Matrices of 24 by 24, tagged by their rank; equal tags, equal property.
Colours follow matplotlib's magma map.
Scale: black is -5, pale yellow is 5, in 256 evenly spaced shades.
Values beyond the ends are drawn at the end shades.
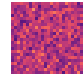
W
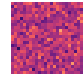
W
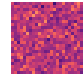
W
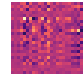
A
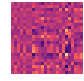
A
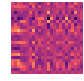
A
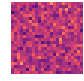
W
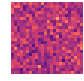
W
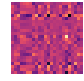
A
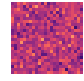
W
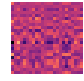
A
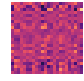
A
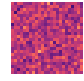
W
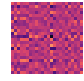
A
